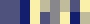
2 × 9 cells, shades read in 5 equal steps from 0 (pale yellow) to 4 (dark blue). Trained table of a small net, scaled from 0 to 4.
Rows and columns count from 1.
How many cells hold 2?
2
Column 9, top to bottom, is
0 1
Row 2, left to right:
3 3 4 0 3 2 0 4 1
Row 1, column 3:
4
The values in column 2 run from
3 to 3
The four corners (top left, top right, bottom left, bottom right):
3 0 3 1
